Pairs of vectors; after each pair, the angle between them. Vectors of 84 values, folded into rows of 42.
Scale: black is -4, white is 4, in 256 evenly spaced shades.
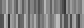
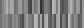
partly aligned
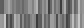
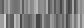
nearly parallel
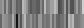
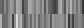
nearly opposite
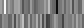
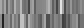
partly aligned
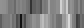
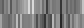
partly opposed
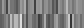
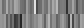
nearly opposite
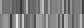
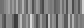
partly opposed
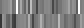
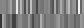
nearly parallel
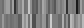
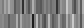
orthogonal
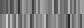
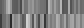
orthogonal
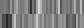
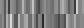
partly opposed
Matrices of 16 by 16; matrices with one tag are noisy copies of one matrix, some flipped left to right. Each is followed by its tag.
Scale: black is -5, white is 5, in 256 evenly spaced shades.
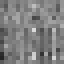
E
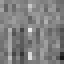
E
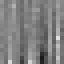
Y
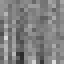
Y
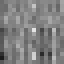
E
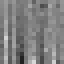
Y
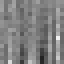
Y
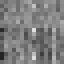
E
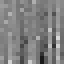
Y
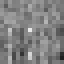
E
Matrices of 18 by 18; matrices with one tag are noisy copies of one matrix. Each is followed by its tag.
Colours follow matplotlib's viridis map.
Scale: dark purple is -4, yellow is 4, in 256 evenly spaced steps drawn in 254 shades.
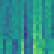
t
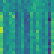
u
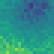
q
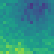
q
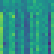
u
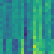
t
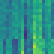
t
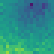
q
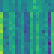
u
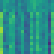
u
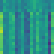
u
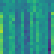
u
